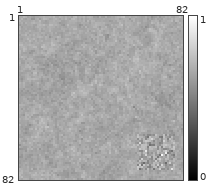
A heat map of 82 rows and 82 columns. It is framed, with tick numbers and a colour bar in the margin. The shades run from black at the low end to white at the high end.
The distribution is heavy-tailed on both sides. No regular stripes run through it. Values change most from cell to cell in the bottom right. In the bottom right lies a patch that is rougher than the rest. There is no overall slope. No row or column stands out.
